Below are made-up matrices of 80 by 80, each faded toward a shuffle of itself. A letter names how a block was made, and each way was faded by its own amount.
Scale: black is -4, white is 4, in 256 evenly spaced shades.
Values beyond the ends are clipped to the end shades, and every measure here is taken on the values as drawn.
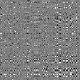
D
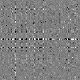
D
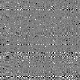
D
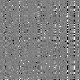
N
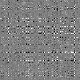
D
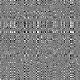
N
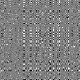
N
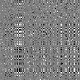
N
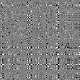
D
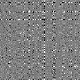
D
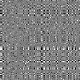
N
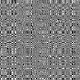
N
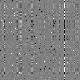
N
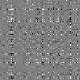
D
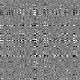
D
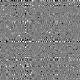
D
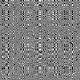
N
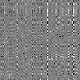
N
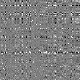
D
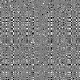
N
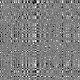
N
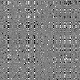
N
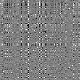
N
